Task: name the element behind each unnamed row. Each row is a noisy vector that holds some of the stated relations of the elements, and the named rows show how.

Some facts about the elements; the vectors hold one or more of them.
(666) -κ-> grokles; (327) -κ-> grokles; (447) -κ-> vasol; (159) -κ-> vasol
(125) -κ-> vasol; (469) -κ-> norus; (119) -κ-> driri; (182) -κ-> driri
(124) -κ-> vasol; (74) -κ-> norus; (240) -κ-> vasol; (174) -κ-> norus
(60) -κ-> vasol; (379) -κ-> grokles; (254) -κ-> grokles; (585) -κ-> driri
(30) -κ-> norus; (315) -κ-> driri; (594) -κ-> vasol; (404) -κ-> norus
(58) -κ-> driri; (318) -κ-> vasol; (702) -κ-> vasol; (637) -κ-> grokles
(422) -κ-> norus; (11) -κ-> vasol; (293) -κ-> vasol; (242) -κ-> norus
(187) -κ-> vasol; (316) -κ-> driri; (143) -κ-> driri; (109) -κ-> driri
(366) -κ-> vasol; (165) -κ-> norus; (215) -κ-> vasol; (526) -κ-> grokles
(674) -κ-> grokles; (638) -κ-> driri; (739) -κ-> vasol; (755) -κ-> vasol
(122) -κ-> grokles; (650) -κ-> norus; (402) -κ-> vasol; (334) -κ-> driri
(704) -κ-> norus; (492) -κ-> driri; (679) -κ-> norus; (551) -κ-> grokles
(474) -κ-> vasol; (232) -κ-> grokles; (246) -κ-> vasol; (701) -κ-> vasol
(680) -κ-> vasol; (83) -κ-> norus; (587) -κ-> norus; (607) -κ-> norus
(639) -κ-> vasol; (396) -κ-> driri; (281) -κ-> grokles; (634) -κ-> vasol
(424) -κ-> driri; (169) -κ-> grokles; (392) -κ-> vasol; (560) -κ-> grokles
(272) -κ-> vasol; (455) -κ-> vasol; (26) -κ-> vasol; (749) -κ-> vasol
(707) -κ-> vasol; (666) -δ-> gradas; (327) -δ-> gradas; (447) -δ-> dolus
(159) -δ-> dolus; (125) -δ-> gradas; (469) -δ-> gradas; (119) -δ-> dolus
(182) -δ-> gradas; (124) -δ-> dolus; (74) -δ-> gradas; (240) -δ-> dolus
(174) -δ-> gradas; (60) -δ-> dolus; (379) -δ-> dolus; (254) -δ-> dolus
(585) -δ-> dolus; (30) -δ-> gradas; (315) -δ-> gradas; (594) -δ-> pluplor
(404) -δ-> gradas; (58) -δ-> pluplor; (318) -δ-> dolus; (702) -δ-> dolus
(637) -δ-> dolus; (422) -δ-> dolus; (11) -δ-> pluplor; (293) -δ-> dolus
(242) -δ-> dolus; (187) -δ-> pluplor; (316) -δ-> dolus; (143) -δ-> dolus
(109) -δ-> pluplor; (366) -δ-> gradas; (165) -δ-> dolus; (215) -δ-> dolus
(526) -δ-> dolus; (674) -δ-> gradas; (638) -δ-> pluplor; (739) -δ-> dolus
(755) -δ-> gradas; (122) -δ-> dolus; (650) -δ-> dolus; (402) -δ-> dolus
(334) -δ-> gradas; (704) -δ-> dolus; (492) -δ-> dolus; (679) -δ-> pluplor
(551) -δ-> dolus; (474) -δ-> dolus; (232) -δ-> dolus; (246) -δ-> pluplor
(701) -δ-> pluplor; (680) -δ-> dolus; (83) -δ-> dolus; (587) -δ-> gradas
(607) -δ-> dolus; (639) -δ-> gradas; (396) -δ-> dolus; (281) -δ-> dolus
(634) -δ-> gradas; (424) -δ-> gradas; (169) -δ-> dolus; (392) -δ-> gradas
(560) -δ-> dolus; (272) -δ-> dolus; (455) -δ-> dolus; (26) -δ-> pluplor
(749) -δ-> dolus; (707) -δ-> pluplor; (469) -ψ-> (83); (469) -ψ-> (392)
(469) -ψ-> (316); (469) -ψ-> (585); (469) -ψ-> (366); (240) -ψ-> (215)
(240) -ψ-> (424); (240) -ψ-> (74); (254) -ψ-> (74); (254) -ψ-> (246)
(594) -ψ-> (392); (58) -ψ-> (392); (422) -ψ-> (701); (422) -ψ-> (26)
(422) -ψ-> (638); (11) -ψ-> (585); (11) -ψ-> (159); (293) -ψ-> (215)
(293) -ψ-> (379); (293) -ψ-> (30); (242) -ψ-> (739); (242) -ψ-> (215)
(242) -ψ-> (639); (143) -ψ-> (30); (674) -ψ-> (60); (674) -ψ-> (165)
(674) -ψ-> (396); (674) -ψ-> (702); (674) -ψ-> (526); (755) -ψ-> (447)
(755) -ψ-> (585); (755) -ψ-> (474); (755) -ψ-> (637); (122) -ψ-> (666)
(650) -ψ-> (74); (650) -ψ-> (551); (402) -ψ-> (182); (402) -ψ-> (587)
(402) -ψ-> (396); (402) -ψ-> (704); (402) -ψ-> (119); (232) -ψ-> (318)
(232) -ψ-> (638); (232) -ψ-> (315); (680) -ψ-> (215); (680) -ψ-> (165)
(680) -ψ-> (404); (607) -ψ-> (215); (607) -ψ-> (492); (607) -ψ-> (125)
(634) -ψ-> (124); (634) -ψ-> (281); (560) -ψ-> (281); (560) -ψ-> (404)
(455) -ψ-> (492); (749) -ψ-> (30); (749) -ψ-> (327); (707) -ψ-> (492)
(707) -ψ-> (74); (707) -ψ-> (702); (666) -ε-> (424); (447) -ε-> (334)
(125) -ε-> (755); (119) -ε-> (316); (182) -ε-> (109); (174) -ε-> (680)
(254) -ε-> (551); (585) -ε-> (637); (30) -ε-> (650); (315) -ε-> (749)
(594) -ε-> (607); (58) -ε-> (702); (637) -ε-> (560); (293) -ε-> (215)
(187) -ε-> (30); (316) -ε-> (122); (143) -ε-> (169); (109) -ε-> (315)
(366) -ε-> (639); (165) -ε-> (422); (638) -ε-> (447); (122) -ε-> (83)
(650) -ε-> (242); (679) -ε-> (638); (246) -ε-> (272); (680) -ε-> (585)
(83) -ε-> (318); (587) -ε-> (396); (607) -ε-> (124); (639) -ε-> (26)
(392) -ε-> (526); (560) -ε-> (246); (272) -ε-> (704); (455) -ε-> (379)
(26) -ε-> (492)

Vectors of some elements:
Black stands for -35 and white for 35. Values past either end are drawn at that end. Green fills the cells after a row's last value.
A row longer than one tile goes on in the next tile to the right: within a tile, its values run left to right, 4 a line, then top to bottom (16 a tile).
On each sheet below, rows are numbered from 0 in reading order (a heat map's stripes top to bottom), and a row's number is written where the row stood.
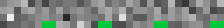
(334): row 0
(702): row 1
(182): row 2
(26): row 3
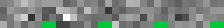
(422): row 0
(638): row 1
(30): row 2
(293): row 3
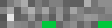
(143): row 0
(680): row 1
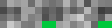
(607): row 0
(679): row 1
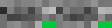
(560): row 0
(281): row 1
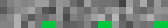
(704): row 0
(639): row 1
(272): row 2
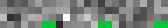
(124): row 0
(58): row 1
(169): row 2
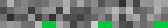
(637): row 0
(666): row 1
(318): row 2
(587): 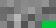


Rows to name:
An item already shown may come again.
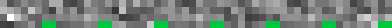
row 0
(638)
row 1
(187)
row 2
(122)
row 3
(187)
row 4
(232)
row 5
(187)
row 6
(594)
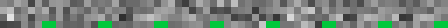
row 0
(315)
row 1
(639)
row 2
(634)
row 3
(26)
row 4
(637)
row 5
(396)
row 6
(124)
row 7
(124)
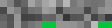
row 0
(232)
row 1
(637)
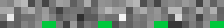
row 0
(334)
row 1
(674)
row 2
(334)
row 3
(315)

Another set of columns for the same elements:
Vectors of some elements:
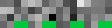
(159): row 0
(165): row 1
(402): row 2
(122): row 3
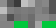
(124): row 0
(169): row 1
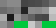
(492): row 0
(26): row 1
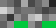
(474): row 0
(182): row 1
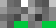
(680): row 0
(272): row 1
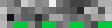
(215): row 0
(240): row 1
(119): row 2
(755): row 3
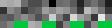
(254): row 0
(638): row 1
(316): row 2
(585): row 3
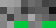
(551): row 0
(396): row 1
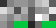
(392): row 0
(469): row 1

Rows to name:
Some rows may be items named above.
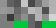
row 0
(272)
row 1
(755)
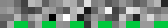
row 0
(637)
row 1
(165)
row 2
(404)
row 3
(422)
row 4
(679)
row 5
(666)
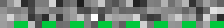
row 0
(666)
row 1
(707)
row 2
(58)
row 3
(674)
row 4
(334)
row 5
(246)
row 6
(666)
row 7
(679)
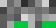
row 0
(232)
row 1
(424)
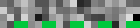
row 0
(634)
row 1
(318)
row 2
(424)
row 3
(246)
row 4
(83)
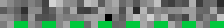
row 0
(526)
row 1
(60)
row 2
(379)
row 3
(165)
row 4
(143)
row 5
(327)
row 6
(187)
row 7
(109)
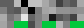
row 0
(315)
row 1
(650)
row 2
(187)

